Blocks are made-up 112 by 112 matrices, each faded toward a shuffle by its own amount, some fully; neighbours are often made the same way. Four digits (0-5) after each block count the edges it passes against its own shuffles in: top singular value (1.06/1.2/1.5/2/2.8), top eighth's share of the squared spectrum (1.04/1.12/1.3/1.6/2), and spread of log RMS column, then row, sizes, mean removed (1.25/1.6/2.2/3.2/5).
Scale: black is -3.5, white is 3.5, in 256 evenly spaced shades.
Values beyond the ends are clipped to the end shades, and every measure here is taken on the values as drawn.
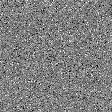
2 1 0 0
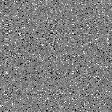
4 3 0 2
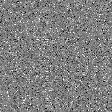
3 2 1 1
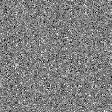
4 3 1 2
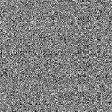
4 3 2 3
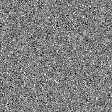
3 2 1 1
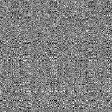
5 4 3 3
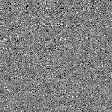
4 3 1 2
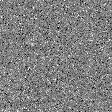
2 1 0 0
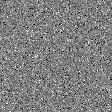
2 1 0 0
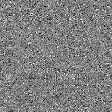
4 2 1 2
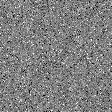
1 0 0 0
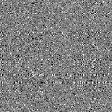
4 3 2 3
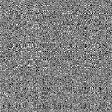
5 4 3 3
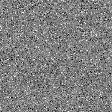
3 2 0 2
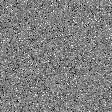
0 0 0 0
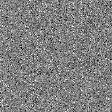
0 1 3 0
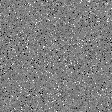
0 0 0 0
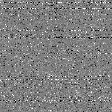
2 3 2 3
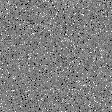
2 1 0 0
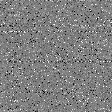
3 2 0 1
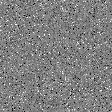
2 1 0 0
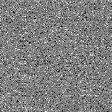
3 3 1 1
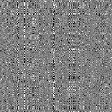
5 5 4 3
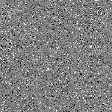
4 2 1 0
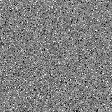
3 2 0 0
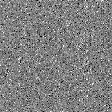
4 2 1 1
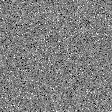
1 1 0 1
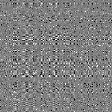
5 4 3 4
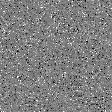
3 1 0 0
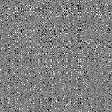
5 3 2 2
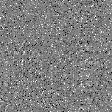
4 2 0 1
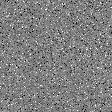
1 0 0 0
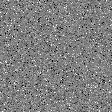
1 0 0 0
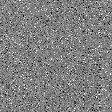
3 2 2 0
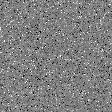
0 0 0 0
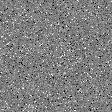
0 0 0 0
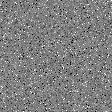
0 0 0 0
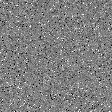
1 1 0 0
